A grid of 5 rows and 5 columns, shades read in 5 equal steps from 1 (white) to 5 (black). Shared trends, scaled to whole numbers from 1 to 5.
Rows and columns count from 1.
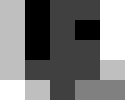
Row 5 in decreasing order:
4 3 3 2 1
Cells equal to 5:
4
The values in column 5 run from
1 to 3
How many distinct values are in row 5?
4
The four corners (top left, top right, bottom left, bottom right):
2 1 1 3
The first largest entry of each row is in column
2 2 2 2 3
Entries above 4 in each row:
1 2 1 0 0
